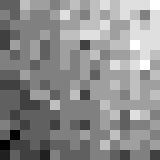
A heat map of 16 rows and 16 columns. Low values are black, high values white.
The ninth with the lowest average is the bottom left. Values rise toward the top right. There are no regular stripes. The halves do not mirror each other. The ninth with the highest average is the top right.
